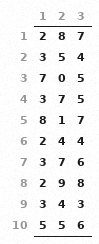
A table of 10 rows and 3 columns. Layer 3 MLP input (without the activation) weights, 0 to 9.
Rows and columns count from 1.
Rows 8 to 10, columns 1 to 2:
2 9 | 3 4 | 5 5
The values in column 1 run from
2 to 8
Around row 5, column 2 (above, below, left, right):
7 4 8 7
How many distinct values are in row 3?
3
